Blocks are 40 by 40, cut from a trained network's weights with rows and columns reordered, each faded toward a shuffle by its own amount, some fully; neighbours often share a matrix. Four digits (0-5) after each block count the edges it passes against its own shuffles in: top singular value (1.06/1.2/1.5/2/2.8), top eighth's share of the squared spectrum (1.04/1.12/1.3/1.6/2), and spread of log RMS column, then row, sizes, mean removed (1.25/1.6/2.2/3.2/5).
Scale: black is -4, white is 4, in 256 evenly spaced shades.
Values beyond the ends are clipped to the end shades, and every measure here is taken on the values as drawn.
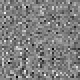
3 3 2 2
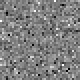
0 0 0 0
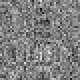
3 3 1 1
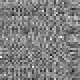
4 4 2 2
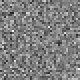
3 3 1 0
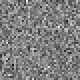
2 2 0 0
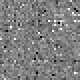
2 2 0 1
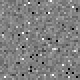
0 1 0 0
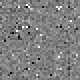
3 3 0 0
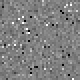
1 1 0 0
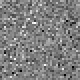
1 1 0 0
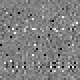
3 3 0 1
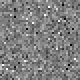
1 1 0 0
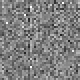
3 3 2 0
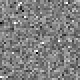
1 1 0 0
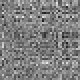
4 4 3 2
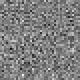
3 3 2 1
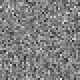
1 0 0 0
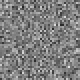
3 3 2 1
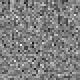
2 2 0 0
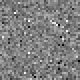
0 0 0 0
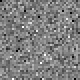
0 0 0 0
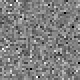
0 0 0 0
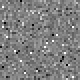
0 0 0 0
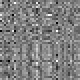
4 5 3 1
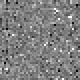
2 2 1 0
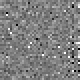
3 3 1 1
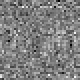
3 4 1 2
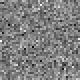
1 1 0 0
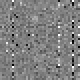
4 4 2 1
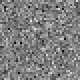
0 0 0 0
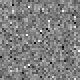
1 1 0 0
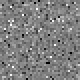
0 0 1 0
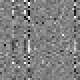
4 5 2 1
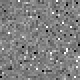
0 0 0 0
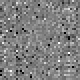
3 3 1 0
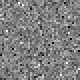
2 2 0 0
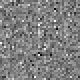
1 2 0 0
